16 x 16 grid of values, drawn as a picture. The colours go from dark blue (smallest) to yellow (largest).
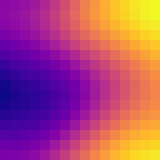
Lone odd cells: none. Slope: up to the right. Roughest part: bottom middle. Ninth with the highest average: top right. Ninth with the lowest average: middle left.
